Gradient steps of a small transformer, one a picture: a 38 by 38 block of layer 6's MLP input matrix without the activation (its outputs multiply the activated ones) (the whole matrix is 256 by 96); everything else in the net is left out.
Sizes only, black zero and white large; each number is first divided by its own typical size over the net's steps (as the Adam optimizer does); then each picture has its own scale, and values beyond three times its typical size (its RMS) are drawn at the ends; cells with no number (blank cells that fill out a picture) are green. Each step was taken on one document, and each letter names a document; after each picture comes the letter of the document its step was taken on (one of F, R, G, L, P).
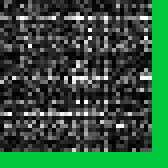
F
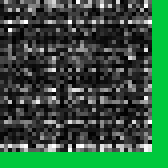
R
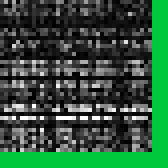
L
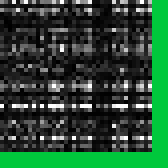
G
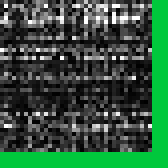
F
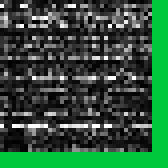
F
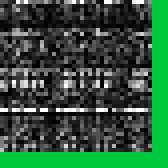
L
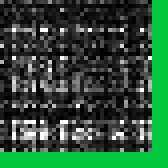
G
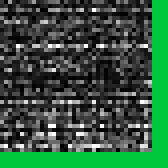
R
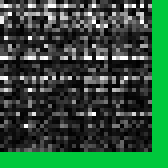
F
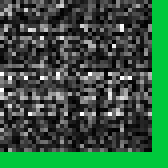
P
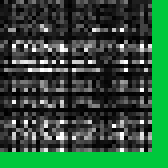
G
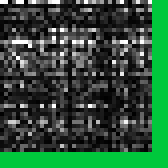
G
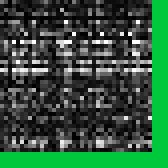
L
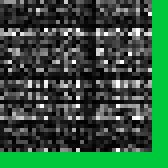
L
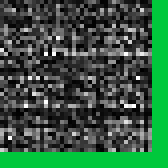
P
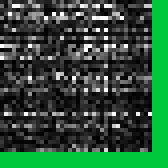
F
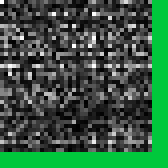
P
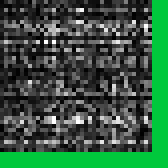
R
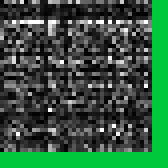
R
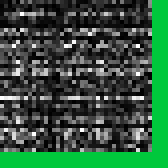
L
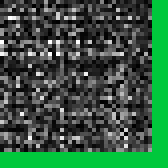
P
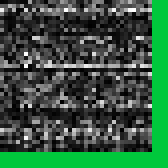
P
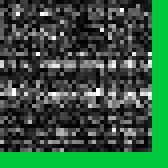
P
